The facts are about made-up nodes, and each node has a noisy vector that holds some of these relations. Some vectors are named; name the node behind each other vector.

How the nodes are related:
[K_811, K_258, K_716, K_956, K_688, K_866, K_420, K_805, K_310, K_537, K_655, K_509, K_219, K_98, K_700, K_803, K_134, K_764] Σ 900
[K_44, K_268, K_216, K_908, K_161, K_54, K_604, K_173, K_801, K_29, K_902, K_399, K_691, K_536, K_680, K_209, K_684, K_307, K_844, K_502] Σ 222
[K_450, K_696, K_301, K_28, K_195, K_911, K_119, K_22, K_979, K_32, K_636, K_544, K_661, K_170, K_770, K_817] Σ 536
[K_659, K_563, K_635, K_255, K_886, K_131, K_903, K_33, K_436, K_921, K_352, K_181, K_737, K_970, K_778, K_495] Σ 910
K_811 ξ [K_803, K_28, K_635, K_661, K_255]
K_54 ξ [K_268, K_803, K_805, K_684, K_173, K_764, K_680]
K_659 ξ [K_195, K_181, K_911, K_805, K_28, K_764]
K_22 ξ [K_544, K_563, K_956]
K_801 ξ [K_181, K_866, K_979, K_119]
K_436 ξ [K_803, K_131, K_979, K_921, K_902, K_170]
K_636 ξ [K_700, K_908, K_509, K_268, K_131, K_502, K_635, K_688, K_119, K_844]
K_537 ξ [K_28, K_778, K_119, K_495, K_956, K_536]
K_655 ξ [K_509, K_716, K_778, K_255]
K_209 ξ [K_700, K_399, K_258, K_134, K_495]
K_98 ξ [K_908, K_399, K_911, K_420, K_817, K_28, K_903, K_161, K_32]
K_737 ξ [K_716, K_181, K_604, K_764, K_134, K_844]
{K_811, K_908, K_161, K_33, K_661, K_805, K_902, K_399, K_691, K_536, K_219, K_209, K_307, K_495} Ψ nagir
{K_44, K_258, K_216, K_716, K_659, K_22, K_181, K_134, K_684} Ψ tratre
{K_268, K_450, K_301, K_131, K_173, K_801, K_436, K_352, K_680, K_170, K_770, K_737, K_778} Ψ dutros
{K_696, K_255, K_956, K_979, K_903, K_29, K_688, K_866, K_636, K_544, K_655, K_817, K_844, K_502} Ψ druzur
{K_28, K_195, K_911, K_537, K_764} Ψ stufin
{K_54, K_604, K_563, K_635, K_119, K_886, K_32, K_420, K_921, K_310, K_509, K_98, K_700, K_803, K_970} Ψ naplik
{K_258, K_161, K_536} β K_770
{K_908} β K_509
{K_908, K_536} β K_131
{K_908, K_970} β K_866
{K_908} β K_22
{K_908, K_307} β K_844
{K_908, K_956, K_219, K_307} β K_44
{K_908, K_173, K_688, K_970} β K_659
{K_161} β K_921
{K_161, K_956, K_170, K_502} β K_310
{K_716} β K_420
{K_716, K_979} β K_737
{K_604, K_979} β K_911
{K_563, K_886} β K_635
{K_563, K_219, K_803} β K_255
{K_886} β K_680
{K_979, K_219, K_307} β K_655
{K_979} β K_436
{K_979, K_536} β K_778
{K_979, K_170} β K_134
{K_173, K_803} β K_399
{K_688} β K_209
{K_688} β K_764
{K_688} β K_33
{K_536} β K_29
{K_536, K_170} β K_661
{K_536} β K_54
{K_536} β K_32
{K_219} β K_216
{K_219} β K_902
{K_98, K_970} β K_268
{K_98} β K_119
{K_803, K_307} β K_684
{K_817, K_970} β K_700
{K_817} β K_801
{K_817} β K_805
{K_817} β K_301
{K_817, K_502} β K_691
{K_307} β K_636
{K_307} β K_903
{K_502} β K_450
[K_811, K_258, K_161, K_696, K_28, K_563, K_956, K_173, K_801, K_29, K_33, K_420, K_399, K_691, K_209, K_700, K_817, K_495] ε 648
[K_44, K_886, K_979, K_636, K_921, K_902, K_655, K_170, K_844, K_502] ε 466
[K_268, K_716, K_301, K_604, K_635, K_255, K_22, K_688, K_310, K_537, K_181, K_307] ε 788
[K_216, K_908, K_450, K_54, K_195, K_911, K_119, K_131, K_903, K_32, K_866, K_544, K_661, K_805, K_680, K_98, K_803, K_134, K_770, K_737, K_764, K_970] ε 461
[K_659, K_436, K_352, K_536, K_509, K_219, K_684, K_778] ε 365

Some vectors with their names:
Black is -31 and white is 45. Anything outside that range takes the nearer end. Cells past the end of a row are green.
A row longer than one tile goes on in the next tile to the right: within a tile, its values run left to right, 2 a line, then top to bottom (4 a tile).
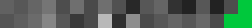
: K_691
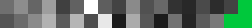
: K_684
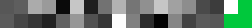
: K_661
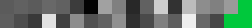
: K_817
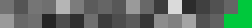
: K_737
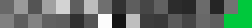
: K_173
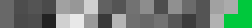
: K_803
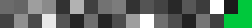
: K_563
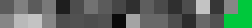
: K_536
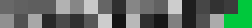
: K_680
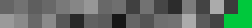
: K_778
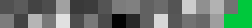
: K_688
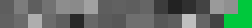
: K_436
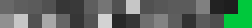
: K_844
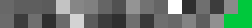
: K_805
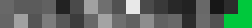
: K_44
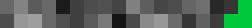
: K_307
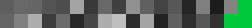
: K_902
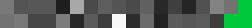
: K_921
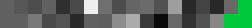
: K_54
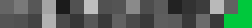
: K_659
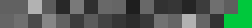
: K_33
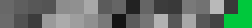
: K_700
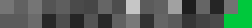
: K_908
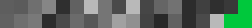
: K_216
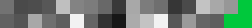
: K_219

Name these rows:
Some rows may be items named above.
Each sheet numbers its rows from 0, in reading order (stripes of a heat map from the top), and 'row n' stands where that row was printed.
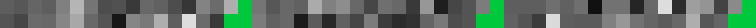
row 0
K_811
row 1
K_131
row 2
K_696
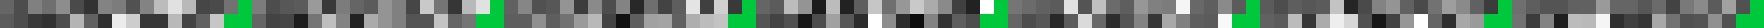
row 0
K_195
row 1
K_98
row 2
K_537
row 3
K_661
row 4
K_764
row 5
K_716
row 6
K_310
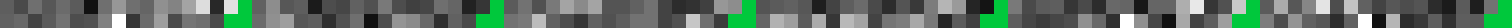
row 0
K_979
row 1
K_307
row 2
K_436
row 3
K_604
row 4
K_119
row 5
K_173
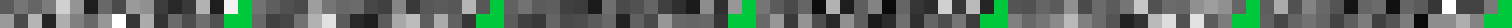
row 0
K_170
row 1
K_420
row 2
K_161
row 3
K_635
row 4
K_655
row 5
K_301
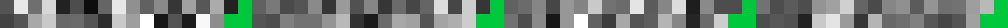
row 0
K_22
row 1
K_537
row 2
K_134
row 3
K_803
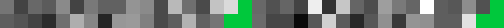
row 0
K_98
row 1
K_764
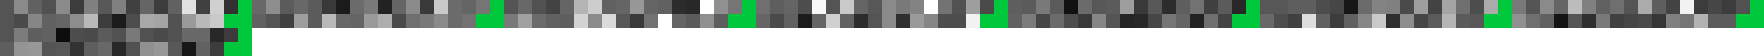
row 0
K_537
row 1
K_28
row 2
K_258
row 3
K_764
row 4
K_181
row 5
K_636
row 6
K_737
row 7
K_307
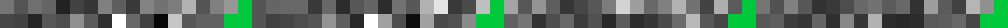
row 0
K_32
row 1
K_119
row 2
K_903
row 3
K_970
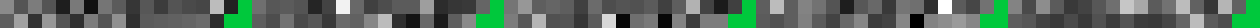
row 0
K_886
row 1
K_54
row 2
K_268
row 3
K_301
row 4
K_903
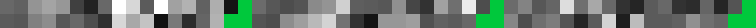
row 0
K_544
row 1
K_509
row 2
K_801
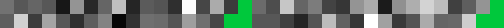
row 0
K_255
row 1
K_911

